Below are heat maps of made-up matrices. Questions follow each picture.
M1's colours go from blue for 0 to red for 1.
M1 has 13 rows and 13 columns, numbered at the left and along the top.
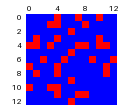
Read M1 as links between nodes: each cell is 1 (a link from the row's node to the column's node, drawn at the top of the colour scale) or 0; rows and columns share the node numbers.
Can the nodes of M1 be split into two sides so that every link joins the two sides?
no
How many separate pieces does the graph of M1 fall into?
2
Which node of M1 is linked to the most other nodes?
node 4
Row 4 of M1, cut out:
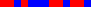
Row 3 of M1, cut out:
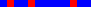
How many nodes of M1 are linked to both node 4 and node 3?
2
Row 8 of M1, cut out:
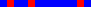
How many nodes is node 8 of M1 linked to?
3
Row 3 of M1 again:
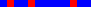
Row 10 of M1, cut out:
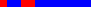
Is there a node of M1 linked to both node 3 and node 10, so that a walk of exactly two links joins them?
yes
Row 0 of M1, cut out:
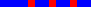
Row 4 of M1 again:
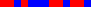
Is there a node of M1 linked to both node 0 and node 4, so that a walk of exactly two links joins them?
yes
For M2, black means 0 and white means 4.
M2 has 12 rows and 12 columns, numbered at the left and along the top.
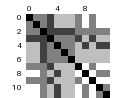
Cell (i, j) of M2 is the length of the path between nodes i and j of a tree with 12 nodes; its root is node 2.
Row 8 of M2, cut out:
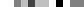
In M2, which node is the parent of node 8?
4
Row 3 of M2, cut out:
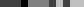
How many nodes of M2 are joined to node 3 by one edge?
5
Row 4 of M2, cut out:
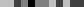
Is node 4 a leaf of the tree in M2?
no
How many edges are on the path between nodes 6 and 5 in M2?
2
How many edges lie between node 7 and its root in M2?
2
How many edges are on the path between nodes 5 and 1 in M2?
3
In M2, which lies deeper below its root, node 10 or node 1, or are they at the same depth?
the same depth
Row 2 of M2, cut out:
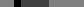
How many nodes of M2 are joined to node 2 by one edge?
4
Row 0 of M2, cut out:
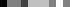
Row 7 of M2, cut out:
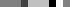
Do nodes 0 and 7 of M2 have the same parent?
yes
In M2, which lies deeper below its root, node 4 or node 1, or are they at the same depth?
node 1
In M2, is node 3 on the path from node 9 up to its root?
yes
